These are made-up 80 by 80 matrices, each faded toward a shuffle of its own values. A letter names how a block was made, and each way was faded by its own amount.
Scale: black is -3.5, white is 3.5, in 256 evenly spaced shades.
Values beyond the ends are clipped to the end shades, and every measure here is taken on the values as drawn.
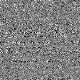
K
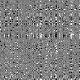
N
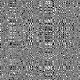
N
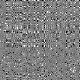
N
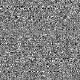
K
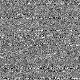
K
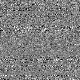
K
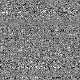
K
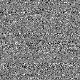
K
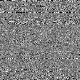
K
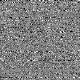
K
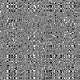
N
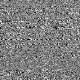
K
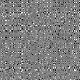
N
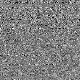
K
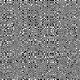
N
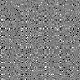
N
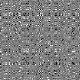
N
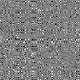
N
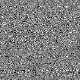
K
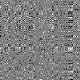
N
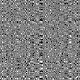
N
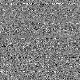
K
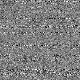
K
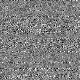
K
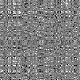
N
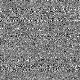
K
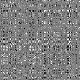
N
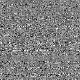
K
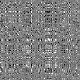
N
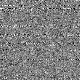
K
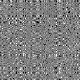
N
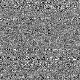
K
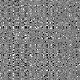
N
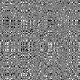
N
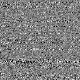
K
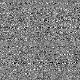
K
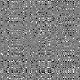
N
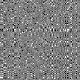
N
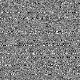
K
